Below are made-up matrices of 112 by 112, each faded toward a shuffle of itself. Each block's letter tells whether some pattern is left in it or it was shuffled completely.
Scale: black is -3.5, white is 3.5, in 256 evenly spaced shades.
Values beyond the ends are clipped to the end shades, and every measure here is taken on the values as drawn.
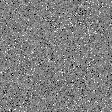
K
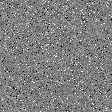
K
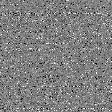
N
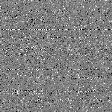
N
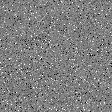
K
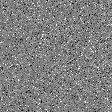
K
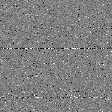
N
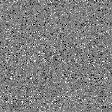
N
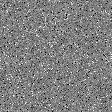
K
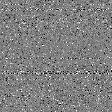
N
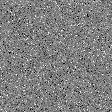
K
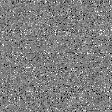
N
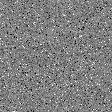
K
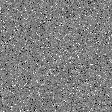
K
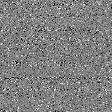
N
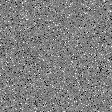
K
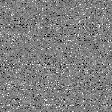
N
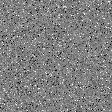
K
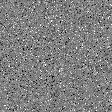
K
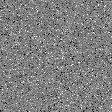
K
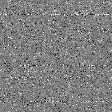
N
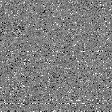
N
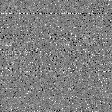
N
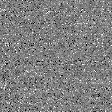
N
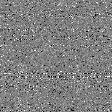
N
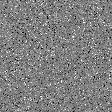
K
